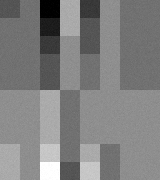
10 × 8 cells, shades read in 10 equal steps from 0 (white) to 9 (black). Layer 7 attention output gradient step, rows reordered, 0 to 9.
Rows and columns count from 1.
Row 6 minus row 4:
-1 -1 -3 1 -1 0 -1 -1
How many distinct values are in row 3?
4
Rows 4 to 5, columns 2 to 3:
5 6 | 5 6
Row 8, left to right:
4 4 3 5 4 4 4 4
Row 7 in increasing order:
3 4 4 4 4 4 4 5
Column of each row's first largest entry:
3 3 3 3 3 4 4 4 4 4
